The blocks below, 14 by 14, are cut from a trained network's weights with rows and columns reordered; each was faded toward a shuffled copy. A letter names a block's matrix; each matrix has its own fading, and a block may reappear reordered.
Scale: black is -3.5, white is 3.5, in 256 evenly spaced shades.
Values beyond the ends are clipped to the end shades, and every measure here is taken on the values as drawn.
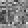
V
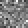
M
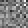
V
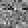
V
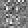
V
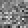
V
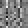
V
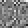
V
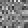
V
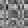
V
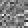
V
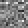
V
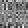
V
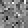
M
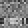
V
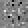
M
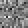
V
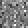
M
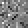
M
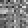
V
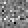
M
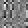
V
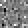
M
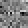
V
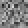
V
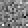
M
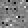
M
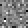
M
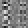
V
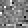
M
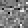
M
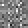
V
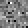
M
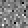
M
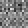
V
